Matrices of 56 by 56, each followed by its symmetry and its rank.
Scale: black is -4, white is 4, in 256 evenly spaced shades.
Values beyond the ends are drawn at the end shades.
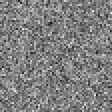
neither, full rank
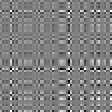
symmetric, rank one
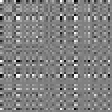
symmetric, rank two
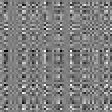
neither, rank two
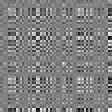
symmetric, rank two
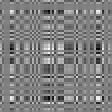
symmetric, rank one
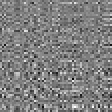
neither, rank five
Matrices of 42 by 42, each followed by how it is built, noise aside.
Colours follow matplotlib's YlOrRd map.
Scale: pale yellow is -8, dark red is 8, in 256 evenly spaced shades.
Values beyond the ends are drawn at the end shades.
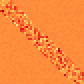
banded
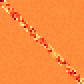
banded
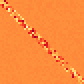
banded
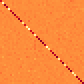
diagonal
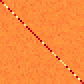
diagonal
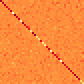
diagonal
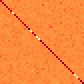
diagonal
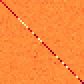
diagonal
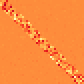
banded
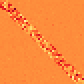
banded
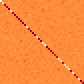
diagonal
